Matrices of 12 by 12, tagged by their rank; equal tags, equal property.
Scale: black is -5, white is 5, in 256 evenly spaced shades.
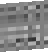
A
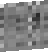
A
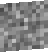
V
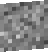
V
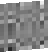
A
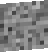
V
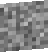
V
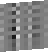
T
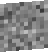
V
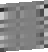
T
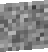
V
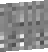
A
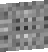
A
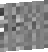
A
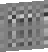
T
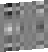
T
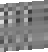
T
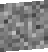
V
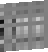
T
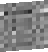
A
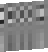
T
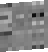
A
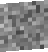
V
